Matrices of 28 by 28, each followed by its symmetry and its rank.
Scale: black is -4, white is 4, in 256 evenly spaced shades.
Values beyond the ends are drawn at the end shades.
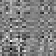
neither, rank three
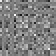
symmetric, rank three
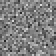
antisymmetric, full rank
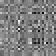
neither, rank three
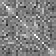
symmetric, rank five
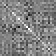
symmetric, rank five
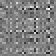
neither, rank three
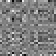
neither, rank three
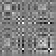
symmetric, rank three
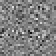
neither, rank five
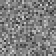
antisymmetric, full rank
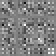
symmetric, rank three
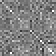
symmetric, rank five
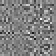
neither, rank five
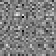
neither, rank five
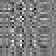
neither, rank three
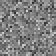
antisymmetric, full rank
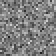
antisymmetric, full rank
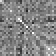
symmetric, rank five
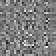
neither, rank five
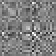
symmetric, rank three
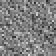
antisymmetric, full rank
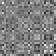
symmetric, rank three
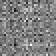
neither, rank five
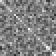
symmetric, rank five
